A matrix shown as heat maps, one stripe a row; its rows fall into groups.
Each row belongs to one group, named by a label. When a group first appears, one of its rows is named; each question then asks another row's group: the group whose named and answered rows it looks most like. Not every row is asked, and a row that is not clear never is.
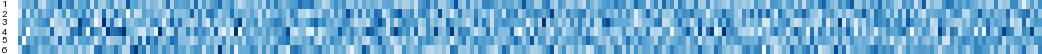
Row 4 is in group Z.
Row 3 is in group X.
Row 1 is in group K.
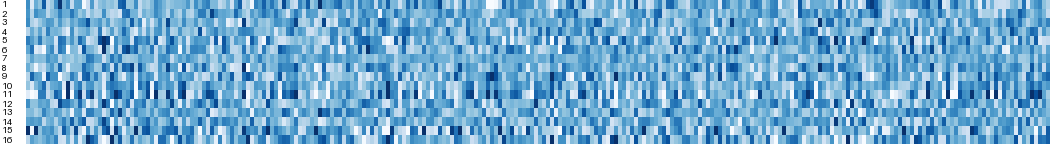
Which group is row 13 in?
X
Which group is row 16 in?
X
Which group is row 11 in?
Z
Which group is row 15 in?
K
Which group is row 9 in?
X
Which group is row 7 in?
X
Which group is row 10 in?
Z
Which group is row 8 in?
Z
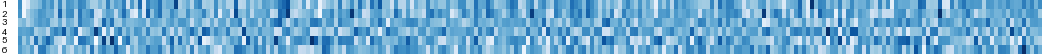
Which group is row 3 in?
X
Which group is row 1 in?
Z
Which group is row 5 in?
X
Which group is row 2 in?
Z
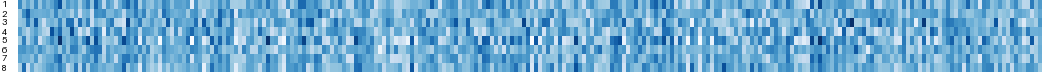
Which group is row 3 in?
K
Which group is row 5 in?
K
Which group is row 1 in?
K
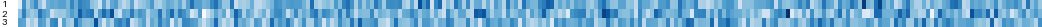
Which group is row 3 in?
Z
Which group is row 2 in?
X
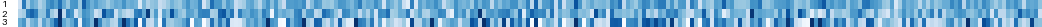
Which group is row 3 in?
K
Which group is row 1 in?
K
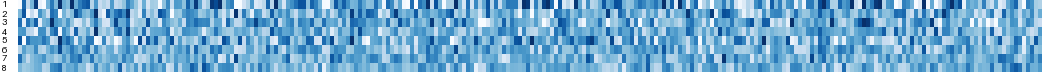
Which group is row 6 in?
K
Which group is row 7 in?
Z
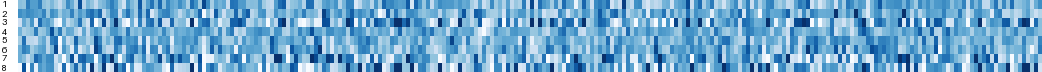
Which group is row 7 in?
X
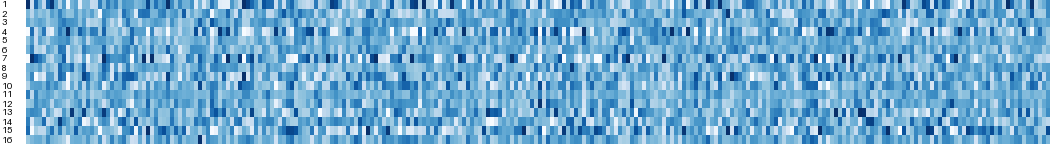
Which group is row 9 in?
Z
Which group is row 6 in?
Z
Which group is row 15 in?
Z
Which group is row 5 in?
K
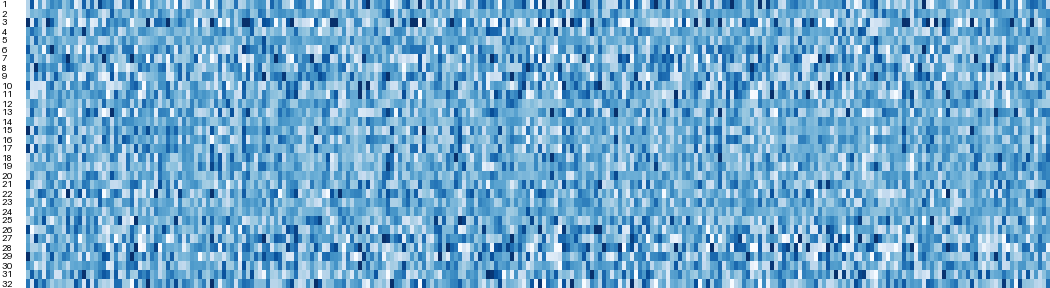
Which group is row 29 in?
K
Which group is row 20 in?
X
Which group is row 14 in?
Z
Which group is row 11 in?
Z
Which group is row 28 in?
Z
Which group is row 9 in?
X
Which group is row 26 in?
Z
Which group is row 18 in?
X
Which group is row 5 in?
X
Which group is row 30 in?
Z
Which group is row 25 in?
K
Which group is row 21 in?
Z
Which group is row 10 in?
Z
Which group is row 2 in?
X
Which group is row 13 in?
X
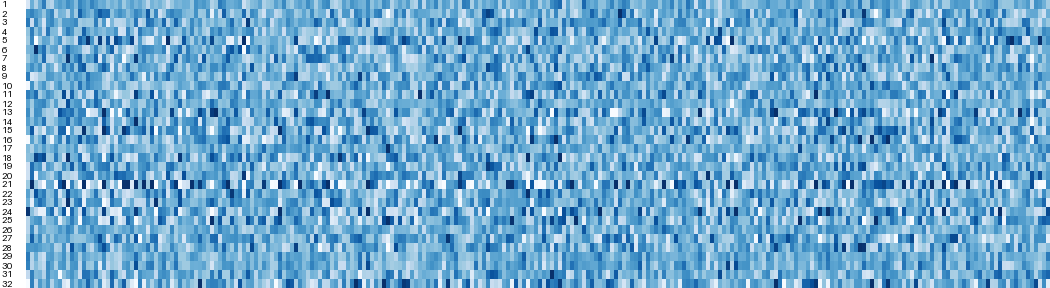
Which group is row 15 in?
Z
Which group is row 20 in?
Z
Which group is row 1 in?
K
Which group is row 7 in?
K
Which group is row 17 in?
X
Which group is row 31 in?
X
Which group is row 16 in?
K
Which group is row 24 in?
Z
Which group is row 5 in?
Z
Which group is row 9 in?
Z
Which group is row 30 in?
Z
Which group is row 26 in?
K
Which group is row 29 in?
Z
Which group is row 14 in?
K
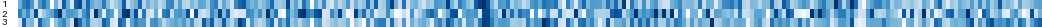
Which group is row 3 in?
X
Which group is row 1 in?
X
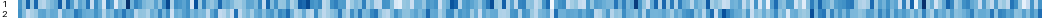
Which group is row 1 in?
K
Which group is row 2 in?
Z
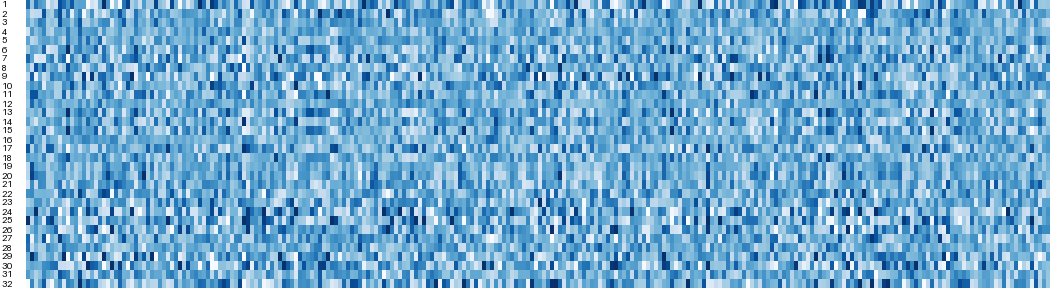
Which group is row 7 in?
Z
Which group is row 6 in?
K
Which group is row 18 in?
K
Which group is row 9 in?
K
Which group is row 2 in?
X
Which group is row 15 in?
K
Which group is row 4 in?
K
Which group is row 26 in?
X
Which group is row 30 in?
X
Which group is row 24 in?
X
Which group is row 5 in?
Z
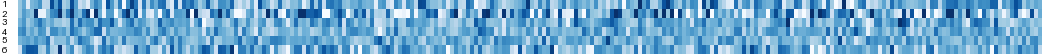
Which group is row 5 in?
X
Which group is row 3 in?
X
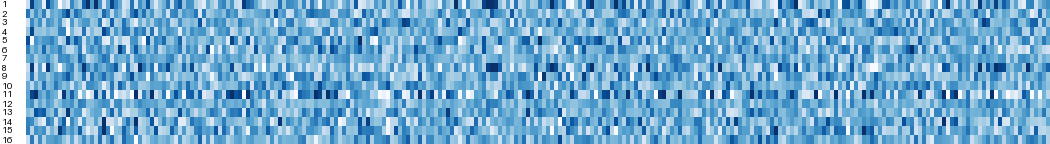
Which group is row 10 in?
X
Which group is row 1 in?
X
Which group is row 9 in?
K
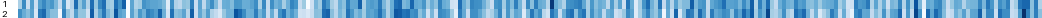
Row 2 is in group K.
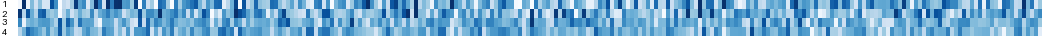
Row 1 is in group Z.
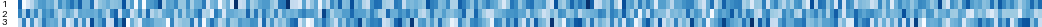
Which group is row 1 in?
Z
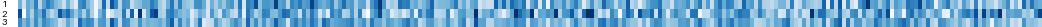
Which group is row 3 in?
X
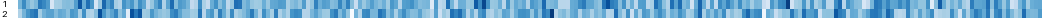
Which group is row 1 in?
X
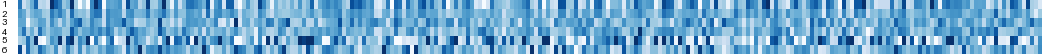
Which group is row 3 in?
Z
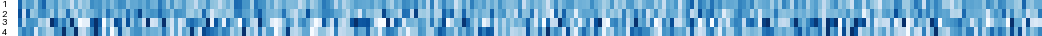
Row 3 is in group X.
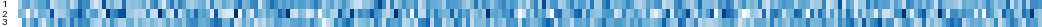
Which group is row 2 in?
Z
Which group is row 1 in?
X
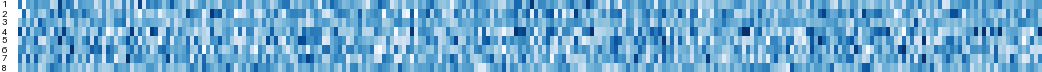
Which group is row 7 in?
K
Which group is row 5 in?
K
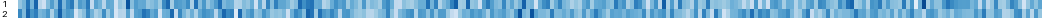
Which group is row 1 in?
K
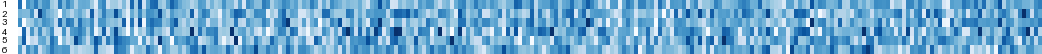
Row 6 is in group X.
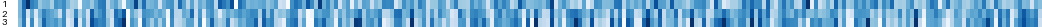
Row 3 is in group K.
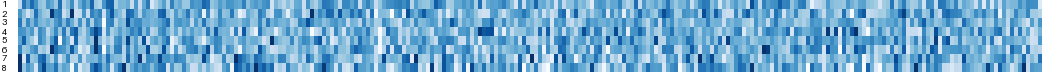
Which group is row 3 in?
K
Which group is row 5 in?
Z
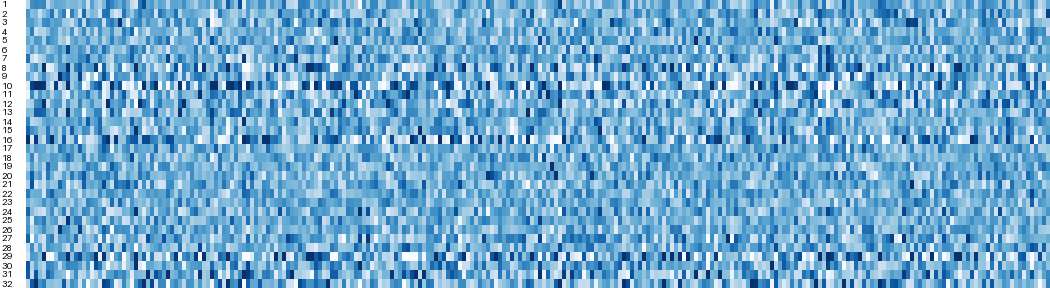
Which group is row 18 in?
K
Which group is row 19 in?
X
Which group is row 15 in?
Z
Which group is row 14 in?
Z
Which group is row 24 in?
Z
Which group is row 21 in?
Z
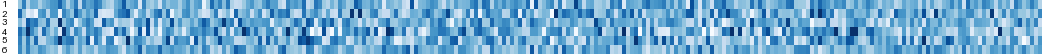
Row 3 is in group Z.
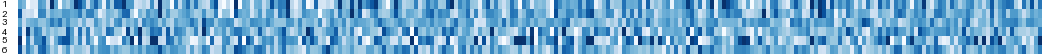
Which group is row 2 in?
Z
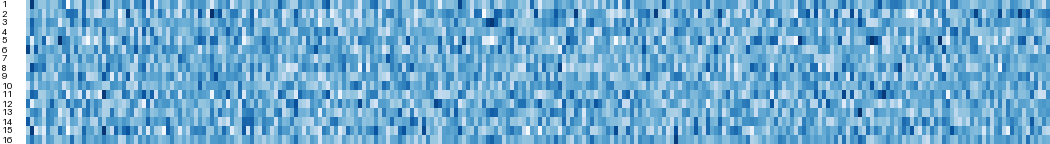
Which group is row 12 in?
Z
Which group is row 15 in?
Z
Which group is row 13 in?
X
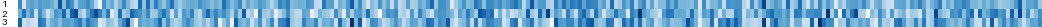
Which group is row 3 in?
Z
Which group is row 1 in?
Z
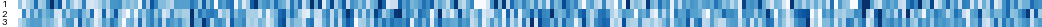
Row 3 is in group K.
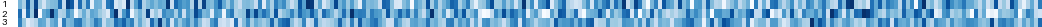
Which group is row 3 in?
Z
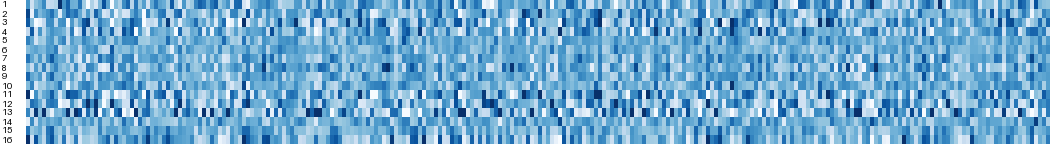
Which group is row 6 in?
X
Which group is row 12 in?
X
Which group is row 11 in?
Z
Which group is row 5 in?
Z
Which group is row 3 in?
Z
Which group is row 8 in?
X
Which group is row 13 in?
K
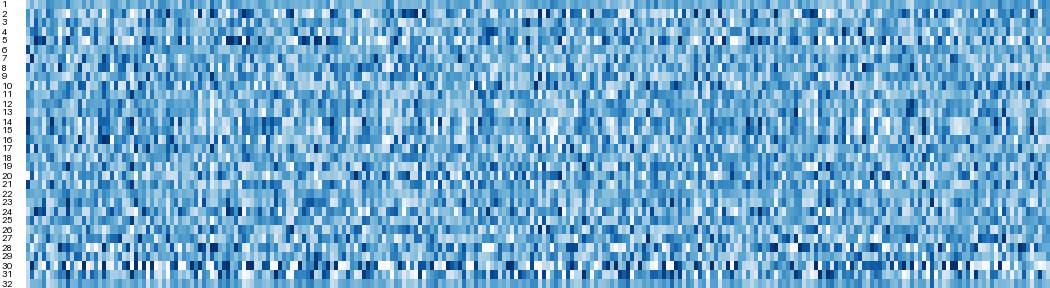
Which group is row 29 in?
K
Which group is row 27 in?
X
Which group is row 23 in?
K
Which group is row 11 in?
K
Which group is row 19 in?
K
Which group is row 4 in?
X
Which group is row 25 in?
K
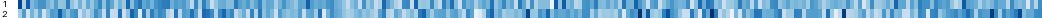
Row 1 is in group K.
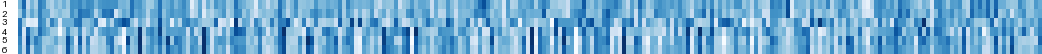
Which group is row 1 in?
X
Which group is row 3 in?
Z
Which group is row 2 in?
X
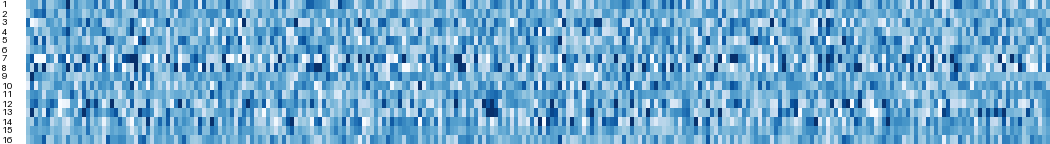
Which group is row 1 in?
K
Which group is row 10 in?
K
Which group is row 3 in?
Z
